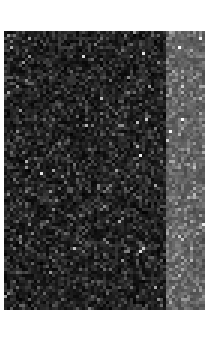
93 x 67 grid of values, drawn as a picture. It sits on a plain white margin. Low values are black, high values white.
Average level on the scale: 20%. Histogram: skewed, a long tail of high values. Seam: vertical, 80% of the way across, the right part higher. Stripes: none.
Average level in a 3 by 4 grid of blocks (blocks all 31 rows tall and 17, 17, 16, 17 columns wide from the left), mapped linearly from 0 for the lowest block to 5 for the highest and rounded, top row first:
0005 | 0005 | 0005
